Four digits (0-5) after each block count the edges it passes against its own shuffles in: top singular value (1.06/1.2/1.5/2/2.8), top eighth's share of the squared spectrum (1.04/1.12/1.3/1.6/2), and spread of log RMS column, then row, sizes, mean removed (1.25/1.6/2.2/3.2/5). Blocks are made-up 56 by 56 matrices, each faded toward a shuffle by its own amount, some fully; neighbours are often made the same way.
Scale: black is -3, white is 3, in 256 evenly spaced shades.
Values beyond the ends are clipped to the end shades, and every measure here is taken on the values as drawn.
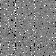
3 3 2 0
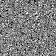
0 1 0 0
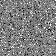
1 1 0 0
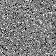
1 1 0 0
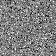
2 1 0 0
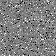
2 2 0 0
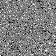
0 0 0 0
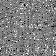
2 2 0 1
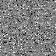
3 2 0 1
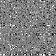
3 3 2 2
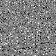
2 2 0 1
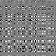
4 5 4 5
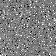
1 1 0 0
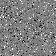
0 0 0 0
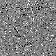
3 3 1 1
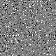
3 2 0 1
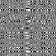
4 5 3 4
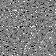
3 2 0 1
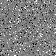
0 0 0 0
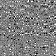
3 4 2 2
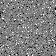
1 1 0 0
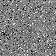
0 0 0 0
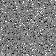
2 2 0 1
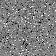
1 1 0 0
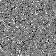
0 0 0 0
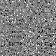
3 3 1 1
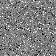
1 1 0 1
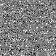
1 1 0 2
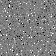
1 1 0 0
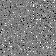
1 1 1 0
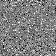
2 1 0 1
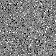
0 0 0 0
